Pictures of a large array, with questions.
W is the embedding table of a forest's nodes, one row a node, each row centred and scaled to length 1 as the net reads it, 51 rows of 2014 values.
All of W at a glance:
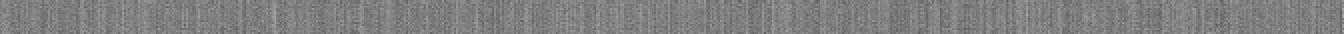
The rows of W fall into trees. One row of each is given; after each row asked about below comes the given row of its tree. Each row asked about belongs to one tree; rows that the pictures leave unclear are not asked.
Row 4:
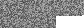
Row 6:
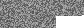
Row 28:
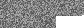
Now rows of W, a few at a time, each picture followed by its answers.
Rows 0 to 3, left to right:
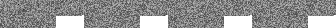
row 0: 4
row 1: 6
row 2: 6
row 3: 6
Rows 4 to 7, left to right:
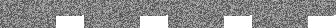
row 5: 6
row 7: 28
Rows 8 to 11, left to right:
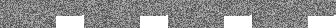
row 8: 28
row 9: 4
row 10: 4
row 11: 6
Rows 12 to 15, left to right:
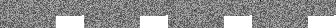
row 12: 28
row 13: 6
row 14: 28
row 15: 6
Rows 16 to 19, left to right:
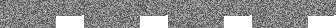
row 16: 28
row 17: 6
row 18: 28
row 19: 6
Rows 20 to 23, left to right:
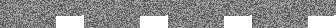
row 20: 28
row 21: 28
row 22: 6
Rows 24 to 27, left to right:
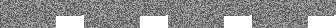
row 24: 6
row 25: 28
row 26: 28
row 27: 6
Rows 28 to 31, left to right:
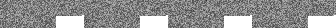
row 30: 4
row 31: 28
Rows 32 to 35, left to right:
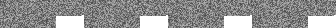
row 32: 28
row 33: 6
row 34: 6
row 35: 6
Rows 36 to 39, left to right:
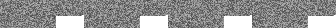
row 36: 6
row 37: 28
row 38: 28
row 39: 6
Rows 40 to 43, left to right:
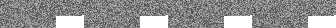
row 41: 28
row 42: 4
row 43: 4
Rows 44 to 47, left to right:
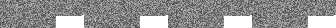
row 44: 28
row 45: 28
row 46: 6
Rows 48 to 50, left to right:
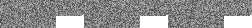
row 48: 6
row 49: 6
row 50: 4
